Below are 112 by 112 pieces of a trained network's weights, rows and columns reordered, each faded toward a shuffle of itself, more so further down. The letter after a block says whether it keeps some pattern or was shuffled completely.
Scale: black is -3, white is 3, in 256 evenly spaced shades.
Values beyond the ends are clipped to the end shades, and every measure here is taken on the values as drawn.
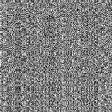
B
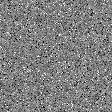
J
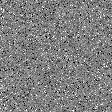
J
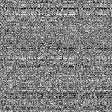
B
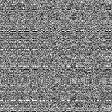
B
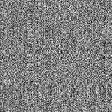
B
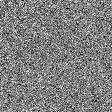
J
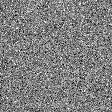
J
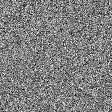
J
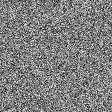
J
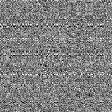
B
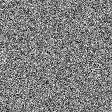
J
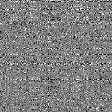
B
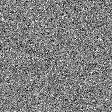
J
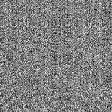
B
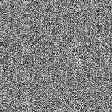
B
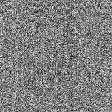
B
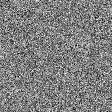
J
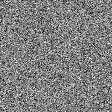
J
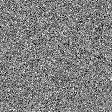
J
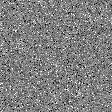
J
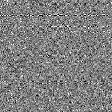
B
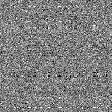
B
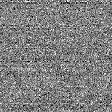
B
